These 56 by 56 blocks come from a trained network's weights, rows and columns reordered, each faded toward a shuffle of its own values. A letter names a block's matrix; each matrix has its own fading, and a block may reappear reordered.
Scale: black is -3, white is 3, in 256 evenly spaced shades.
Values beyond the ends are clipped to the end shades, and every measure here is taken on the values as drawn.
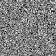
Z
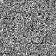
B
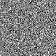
B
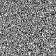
B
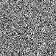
B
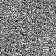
Z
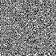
B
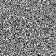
B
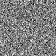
Z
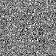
B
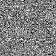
Z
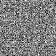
Z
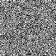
Z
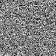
Z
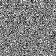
Z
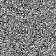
B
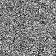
Z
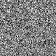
Z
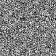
Z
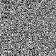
B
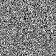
Z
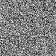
Z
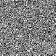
B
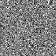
B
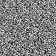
Z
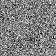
Z
